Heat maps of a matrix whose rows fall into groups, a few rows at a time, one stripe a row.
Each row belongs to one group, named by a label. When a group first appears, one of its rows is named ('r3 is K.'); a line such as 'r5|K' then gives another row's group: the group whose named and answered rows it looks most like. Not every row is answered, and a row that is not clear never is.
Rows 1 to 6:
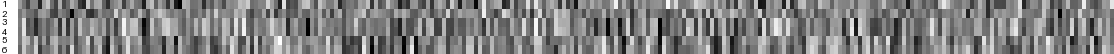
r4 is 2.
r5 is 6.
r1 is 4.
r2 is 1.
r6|6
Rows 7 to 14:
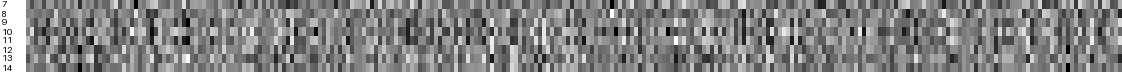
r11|4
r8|6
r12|1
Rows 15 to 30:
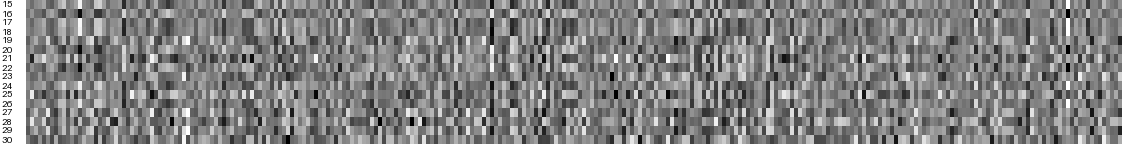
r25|2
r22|1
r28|6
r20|1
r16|1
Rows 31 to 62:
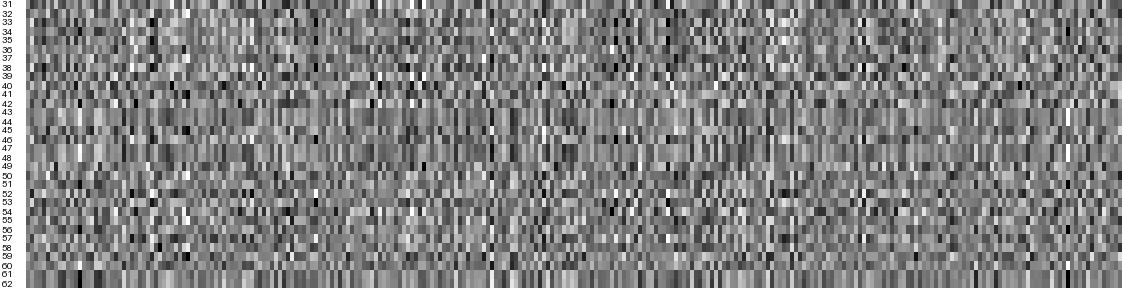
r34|1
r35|2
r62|1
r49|6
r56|1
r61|1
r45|4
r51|1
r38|2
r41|4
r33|2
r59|4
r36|6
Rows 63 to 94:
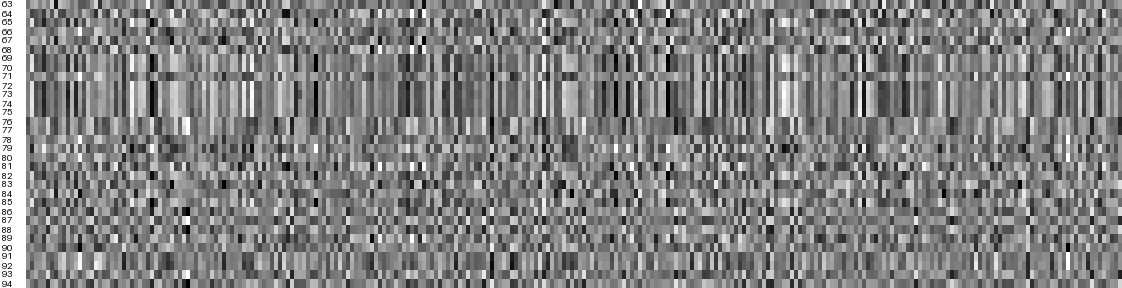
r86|4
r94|4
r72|2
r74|2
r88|4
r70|2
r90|1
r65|2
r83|6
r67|6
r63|6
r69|2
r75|2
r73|2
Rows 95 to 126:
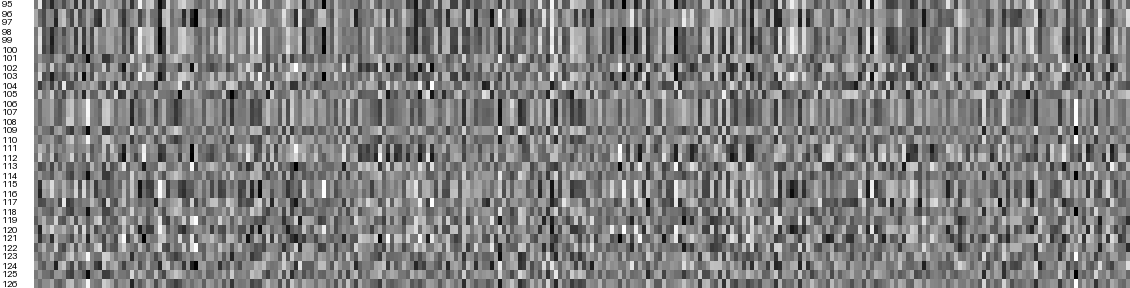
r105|6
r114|1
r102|6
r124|4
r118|1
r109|1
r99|2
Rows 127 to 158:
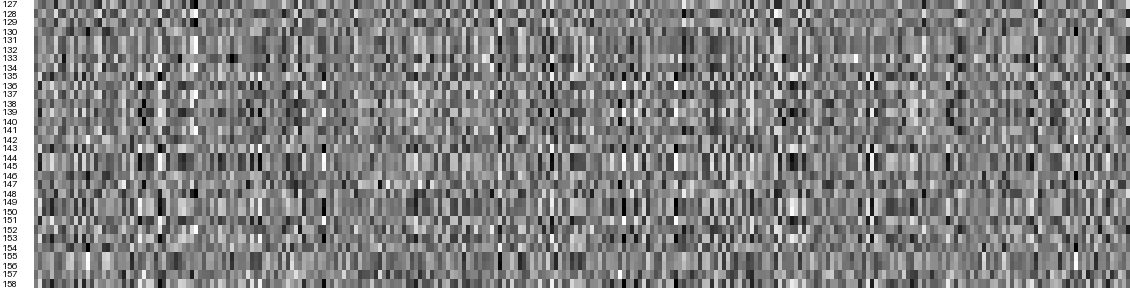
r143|2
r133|6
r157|6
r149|2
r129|4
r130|1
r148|4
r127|4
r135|2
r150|2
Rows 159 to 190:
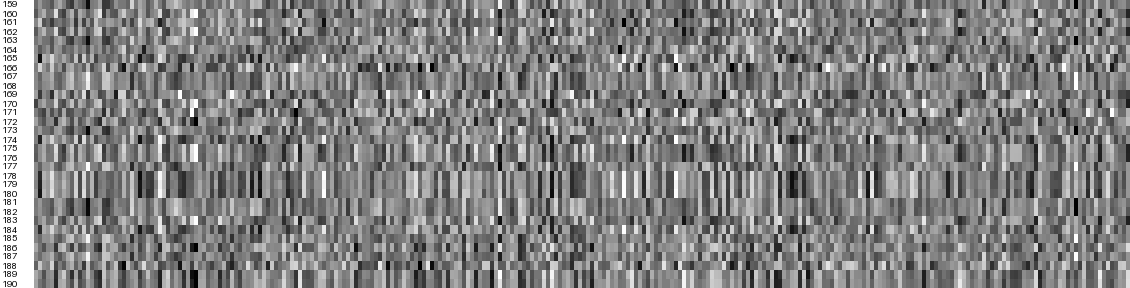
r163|1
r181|1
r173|1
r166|6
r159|1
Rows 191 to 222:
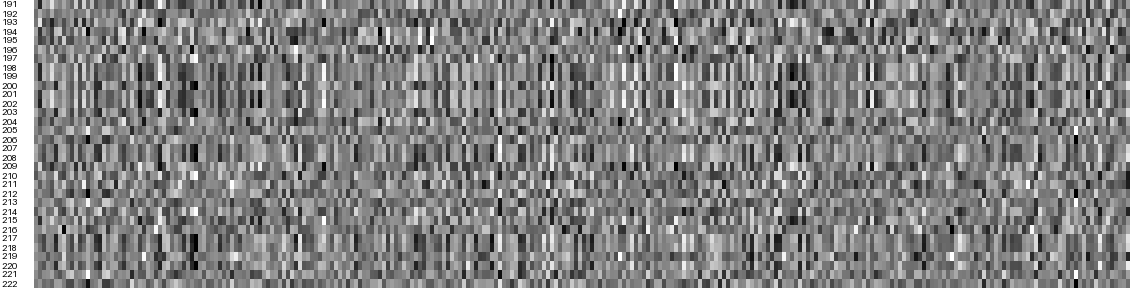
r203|4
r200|4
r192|6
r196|6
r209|2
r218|4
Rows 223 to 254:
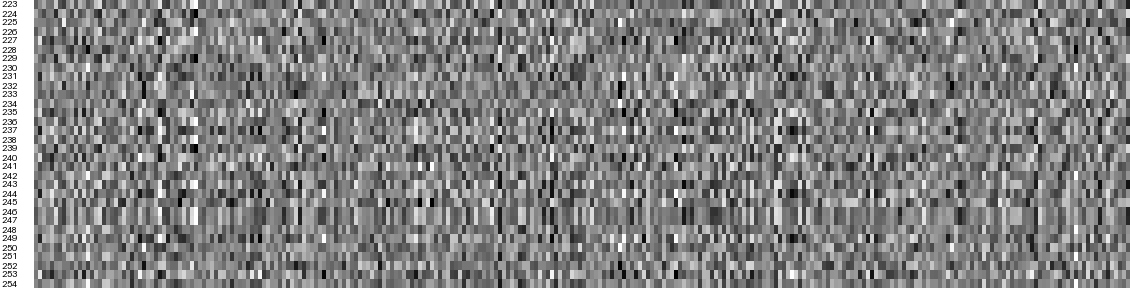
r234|6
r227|2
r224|4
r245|6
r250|6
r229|4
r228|1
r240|2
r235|2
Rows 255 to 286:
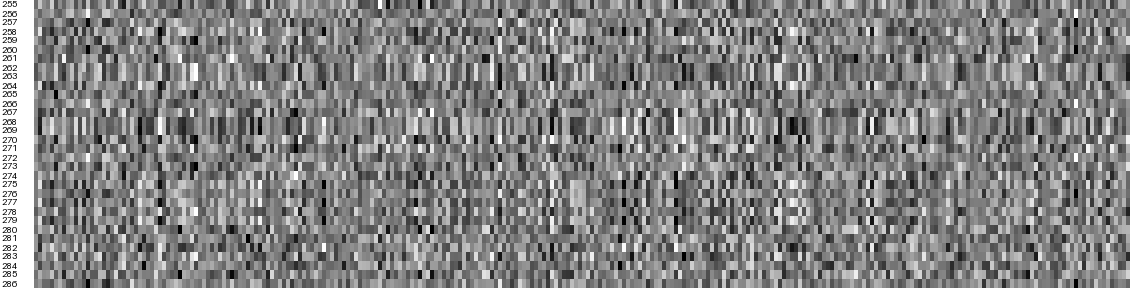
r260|1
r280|6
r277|2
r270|4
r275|2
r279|2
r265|4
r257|1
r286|1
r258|2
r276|1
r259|4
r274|6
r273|4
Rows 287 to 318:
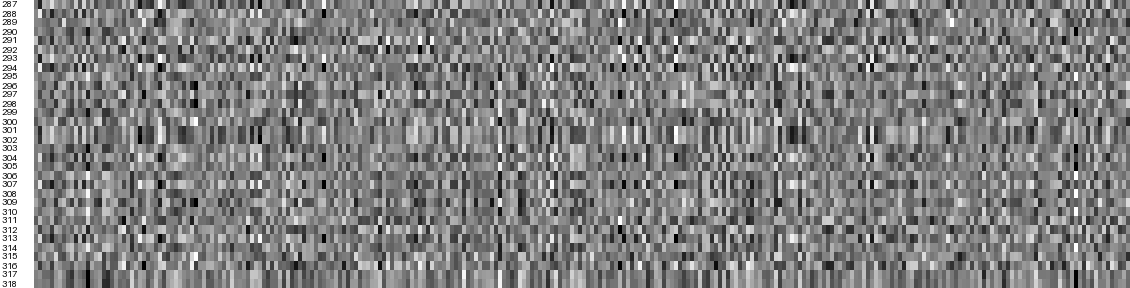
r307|2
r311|6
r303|1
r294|2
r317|1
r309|4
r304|2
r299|1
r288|2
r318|1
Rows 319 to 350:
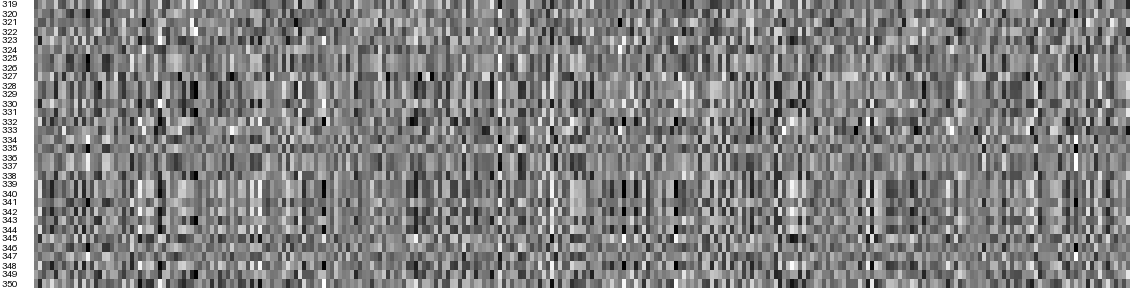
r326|1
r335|1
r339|2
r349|4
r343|4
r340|2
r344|2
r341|1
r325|1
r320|1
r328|4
